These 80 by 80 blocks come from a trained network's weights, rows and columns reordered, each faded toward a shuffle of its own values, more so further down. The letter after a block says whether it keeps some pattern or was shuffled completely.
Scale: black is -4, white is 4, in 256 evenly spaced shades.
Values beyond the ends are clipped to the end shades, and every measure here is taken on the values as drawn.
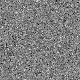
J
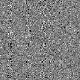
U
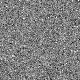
J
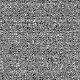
U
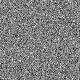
J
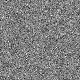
J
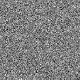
U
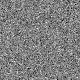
J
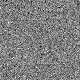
J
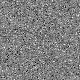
J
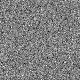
J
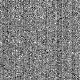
U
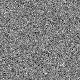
J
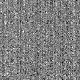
U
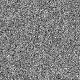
U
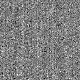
U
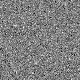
J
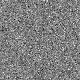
J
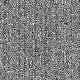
U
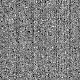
U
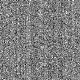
U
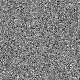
J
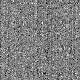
U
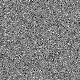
J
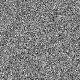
U
